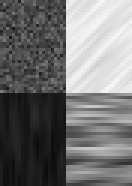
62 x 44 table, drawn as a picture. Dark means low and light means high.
It is made of 2 by 2 panels. Panel 1,1: low, fine-grained. Panel 1,2: very high, slanting up to the right, faint in contrast. Panel 2,1: very low, streaked downward, faint in contrast. Panel 2,2: middling, streaked across, strong in contrast.
